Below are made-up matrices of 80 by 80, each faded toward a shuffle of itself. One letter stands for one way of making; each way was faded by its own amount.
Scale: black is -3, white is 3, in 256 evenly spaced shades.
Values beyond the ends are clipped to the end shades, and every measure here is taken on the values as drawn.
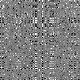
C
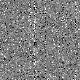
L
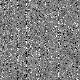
L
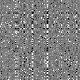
C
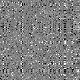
C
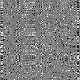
C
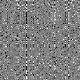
C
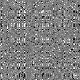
C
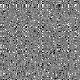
C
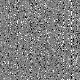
L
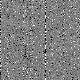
L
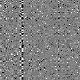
C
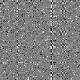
C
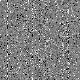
L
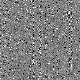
L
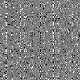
C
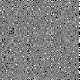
C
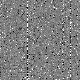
L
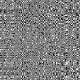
C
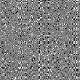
C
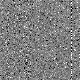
L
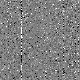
L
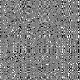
C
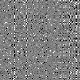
C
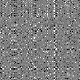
C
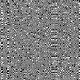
C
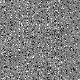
L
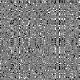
C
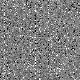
L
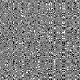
C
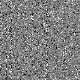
L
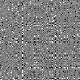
C
